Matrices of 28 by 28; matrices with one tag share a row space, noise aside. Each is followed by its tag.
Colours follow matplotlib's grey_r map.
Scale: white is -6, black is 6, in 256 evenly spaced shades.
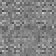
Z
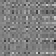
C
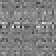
Z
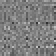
C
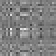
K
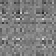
Z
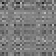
Z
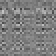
Z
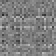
Z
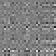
C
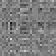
K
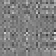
C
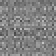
Z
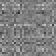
Z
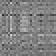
K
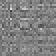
K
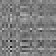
K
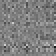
C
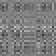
Z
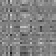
K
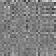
C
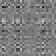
Z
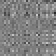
C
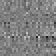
C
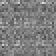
Z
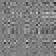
C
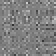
C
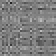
K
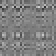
Z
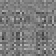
Z
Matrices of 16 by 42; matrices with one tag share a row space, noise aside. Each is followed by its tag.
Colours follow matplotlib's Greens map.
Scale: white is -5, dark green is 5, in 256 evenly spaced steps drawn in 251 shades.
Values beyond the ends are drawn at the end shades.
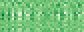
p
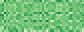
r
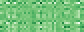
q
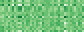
p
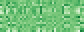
q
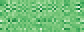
q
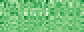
r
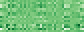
q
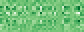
q
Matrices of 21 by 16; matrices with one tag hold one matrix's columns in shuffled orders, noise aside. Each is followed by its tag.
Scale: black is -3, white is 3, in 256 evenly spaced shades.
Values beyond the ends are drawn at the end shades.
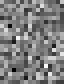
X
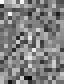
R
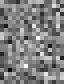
X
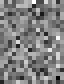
R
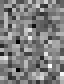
X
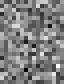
X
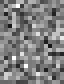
X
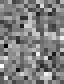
X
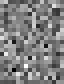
X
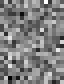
R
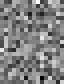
R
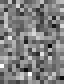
X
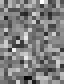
R
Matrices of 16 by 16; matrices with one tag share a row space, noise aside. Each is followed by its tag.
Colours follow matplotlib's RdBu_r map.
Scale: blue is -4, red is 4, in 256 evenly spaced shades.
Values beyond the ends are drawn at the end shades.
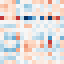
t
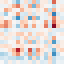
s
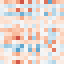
s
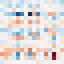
s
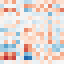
t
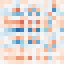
s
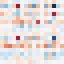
s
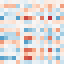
t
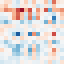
s
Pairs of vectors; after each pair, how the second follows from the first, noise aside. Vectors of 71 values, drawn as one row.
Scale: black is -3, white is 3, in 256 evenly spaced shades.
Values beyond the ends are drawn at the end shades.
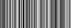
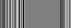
partly zeroed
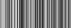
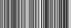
wrapped around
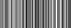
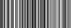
reversed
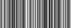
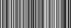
wrapped around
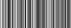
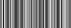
wrapped around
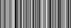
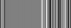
partly zeroed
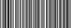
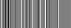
partly zeroed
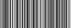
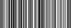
negated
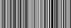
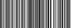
negated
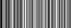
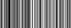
wrapped around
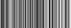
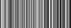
negated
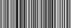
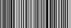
wrapped around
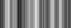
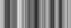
negated
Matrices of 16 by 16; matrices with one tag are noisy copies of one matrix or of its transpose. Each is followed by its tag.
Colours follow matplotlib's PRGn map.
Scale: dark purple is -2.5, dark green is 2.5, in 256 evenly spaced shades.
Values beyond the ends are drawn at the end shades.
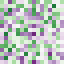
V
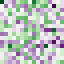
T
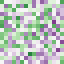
T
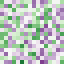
T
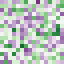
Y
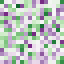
T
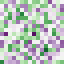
T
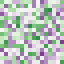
T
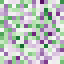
T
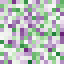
Y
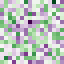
Y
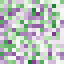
V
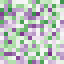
V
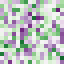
Y
